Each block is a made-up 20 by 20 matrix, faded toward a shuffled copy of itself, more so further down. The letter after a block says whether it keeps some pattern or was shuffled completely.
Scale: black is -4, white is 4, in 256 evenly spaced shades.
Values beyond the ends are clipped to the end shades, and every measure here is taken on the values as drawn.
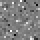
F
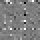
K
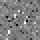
F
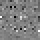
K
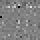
K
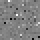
F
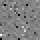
F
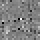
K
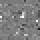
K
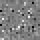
F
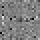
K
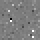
F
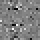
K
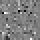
K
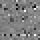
K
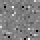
F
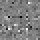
K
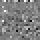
K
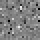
F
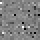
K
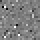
F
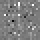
K
